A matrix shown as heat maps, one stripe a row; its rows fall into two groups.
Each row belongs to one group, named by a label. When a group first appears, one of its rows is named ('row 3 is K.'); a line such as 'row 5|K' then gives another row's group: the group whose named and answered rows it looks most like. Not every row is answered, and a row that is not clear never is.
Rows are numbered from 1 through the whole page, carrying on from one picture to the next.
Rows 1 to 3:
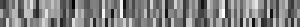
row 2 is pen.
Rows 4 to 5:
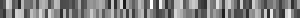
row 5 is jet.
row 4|jet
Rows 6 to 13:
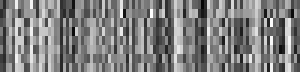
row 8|jet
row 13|jet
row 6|pen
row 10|jet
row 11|jet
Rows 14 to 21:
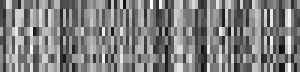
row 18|jet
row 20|pen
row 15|jet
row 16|jet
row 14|jet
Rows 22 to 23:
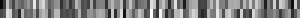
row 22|pen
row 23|jet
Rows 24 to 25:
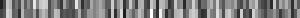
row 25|jet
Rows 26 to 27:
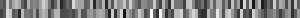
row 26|pen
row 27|jet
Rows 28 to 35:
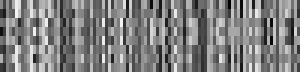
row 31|pen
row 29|pen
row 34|pen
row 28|pen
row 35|pen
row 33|pen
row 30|pen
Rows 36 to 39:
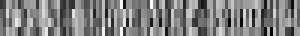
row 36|pen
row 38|pen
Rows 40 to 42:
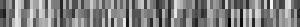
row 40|jet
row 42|pen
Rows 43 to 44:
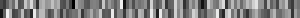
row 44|jet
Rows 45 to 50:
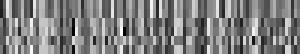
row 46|jet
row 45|jet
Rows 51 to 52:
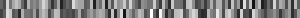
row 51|pen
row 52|jet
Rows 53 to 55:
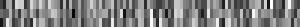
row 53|jet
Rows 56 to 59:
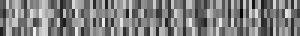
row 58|pen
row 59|jet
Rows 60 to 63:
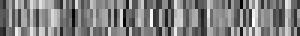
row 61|jet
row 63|pen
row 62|jet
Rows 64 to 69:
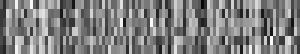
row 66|pen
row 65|jet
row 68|jet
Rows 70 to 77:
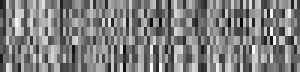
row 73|jet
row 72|pen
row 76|jet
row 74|pen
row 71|jet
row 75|jet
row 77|jet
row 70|pen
